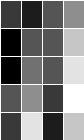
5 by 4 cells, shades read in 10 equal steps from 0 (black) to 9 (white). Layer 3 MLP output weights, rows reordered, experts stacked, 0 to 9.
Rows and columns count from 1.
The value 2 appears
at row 1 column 1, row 4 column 3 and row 5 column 1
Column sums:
7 21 12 36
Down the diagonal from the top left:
2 3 3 9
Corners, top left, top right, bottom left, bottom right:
2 5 2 7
